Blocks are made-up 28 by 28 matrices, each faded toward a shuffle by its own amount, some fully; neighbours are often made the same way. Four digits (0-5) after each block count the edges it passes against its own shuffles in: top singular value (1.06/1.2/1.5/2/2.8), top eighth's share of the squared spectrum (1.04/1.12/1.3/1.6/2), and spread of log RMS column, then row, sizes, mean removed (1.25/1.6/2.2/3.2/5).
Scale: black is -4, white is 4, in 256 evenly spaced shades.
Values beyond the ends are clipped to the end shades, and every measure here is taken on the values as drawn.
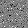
1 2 0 0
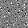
1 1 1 0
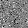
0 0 0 0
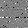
3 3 0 1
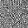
3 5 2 2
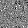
2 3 0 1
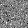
1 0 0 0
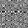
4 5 2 2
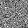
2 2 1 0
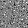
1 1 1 0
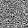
3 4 2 1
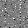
2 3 1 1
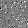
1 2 0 0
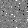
1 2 0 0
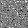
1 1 0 0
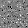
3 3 0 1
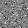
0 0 0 0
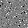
0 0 0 0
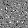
1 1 0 0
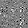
3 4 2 1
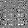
3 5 1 2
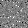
0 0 0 0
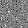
3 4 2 1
